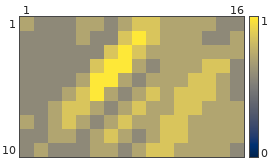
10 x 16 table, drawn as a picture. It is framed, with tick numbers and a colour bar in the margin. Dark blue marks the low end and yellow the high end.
Grain: diagonal, up to the right. Ninth with the lowest average: top left. Mirror symmetry: none. Average level on the scale: 70%.
